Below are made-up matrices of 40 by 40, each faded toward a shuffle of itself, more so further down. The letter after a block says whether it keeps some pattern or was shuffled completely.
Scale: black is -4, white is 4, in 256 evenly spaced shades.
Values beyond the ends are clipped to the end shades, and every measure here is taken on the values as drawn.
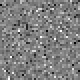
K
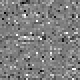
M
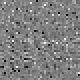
M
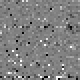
M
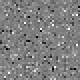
K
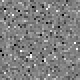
K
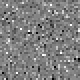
K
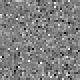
K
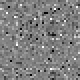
M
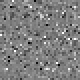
M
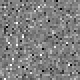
K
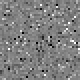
K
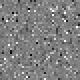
K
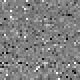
M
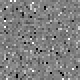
K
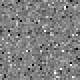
K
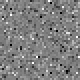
K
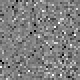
M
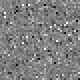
K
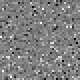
K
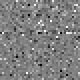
M
